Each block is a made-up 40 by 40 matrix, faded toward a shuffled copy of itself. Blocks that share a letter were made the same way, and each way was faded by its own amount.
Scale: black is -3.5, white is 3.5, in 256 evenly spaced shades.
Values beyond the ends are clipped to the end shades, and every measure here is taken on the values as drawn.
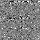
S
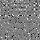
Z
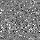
S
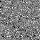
S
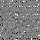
Z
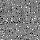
Z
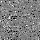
Z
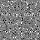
Z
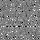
Z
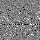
S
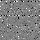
Z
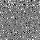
S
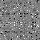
Z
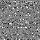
S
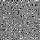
Z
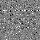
S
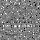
Z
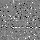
Z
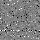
Z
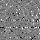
Z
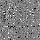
Z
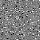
Z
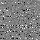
Z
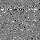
S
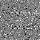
S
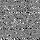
S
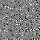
Z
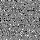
S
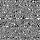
S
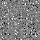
Z
